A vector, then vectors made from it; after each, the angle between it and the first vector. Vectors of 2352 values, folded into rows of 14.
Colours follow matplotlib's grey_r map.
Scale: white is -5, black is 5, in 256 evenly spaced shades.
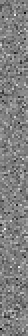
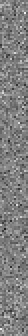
nearly opposite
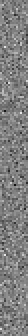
partly opposed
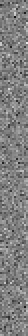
partly aligned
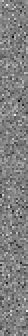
orthogonal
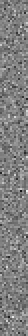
partly aligned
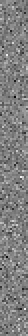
orthogonal
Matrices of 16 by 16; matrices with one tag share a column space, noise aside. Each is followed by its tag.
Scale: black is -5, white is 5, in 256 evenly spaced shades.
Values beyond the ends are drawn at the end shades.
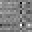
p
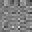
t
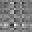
p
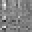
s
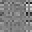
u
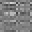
u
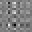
p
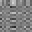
t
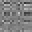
u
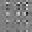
u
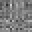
s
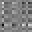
p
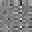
t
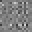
p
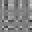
s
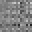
p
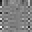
t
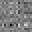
p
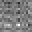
p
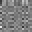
t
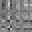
s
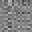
t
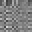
t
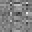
u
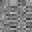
t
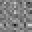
p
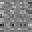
p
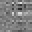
u
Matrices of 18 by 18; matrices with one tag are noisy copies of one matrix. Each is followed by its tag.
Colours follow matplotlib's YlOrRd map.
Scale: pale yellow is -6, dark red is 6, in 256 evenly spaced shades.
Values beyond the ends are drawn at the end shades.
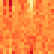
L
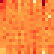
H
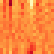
L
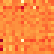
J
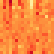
L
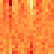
L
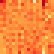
H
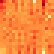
H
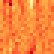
L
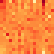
H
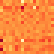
J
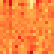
L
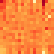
H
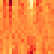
L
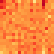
H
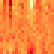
L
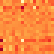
J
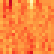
L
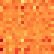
J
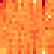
H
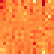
H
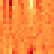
L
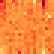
H
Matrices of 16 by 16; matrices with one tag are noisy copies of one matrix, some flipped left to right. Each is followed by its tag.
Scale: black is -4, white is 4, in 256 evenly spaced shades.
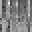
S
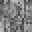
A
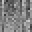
S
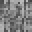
A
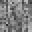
A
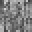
A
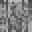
A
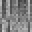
S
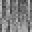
S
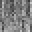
S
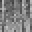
S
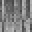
S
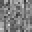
A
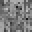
A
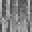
S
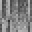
S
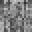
A
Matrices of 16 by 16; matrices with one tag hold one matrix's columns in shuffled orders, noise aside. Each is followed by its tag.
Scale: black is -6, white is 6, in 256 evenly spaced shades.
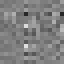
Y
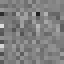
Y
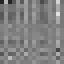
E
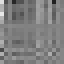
E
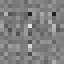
Y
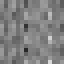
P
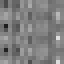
P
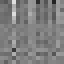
E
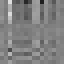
E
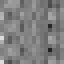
P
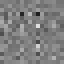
Y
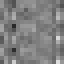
P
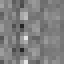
P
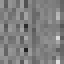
P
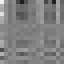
E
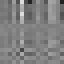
E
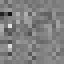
Y
